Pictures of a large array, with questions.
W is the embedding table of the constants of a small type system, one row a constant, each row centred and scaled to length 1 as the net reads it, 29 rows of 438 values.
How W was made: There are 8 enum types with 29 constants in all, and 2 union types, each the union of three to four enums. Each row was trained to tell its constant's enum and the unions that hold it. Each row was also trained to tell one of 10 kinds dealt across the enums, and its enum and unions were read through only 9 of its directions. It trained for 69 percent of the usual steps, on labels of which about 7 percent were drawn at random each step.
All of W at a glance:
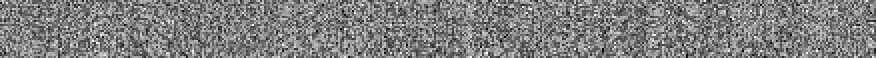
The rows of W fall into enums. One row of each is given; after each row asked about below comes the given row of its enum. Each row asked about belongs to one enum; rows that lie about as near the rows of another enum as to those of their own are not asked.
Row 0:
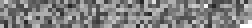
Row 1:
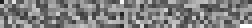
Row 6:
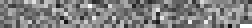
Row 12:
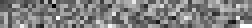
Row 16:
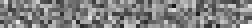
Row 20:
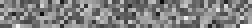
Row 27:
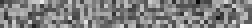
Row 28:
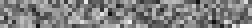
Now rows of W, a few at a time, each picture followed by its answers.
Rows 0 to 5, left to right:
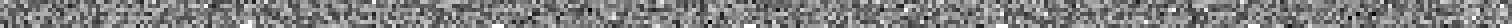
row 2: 27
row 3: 12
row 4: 1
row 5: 20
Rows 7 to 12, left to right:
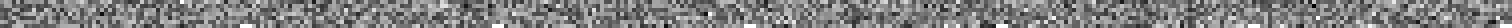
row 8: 0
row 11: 6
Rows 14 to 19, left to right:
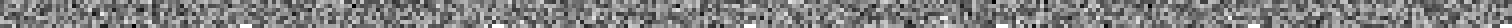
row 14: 20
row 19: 1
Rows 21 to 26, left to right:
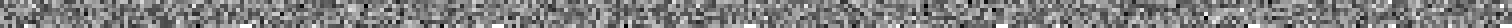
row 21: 27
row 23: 27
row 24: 0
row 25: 20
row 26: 16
